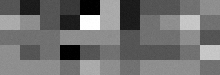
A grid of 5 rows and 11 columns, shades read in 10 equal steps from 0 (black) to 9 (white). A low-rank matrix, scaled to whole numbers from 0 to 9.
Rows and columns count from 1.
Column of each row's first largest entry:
6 5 4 11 5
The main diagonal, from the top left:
3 5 4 0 6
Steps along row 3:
same same up same same down up same up down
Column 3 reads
3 3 4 4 5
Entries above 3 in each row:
3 8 9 5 11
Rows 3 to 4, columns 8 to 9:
4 4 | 3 3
